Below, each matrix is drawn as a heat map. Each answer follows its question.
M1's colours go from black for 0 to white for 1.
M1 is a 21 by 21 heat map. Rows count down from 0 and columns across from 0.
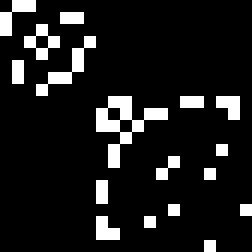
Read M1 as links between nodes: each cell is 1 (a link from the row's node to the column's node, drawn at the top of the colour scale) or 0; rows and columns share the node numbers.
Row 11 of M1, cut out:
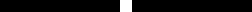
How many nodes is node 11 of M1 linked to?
1
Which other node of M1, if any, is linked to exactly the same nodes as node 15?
node 16
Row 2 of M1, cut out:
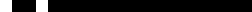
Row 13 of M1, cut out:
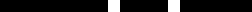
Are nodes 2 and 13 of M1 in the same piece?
no
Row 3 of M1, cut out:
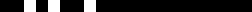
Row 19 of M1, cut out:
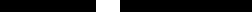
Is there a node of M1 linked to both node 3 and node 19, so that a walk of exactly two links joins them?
no
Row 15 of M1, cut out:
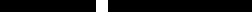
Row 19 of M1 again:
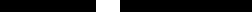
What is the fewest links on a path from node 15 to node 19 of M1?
2
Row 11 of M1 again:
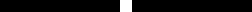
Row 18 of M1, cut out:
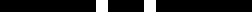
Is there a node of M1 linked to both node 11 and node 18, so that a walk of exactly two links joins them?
no
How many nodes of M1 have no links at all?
0
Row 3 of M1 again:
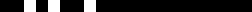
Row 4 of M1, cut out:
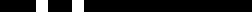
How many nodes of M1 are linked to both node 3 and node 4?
0
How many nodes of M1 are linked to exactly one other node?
5
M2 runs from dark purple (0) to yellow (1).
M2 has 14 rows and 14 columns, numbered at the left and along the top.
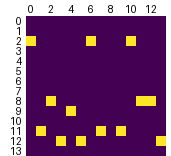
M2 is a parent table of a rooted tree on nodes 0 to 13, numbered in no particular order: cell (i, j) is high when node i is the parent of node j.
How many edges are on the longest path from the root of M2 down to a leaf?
3
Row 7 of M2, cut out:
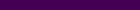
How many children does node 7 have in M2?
0
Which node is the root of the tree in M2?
8
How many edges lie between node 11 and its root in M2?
1
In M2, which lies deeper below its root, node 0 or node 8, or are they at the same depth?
node 0
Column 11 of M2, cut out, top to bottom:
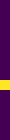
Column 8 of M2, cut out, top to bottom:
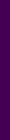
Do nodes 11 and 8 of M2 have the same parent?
no
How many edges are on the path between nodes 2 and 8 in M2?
1
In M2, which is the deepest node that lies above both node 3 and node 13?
12
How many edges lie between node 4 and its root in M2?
3
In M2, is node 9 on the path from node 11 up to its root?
no
